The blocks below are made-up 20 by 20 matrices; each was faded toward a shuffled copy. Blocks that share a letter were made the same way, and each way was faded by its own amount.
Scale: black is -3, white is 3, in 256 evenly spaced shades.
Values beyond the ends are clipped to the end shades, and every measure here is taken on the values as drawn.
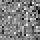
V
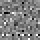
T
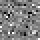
V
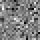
T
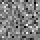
T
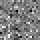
T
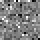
T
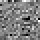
V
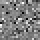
T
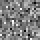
V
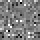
T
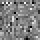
T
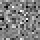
V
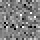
V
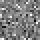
T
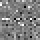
V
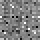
V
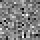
T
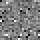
T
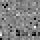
V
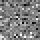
V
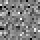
T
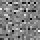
V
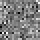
T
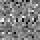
T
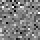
T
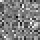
V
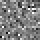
V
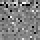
V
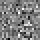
V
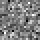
T
